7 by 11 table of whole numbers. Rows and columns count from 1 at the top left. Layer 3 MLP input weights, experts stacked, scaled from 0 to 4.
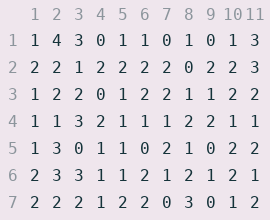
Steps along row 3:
up same down up up same down same up same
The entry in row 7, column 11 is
2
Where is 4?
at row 1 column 2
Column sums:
10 17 14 7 9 10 8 10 6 11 14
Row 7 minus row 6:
0 -1 -1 0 1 0 -1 1 -1 -1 1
